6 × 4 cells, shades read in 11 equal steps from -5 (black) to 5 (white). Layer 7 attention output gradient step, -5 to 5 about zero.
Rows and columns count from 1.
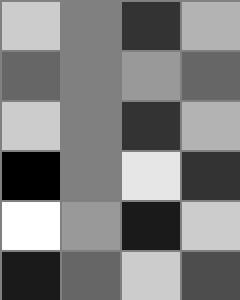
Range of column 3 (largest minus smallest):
8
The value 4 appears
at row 4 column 3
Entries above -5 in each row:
4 4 4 3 4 4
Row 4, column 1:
-5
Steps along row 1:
down down up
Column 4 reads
2 -1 2 -3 3 -2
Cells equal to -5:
1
